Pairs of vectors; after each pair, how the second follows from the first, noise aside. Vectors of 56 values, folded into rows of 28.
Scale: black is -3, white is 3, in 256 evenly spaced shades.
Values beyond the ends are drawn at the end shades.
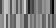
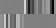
partly zeroed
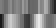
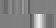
partly zeroed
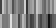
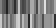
reversed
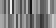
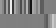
partly zeroed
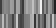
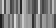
reversed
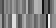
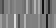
partly zeroed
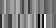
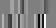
partly zeroed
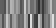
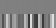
partly zeroed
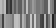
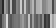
reversed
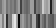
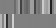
partly zeroed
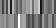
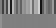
partly zeroed
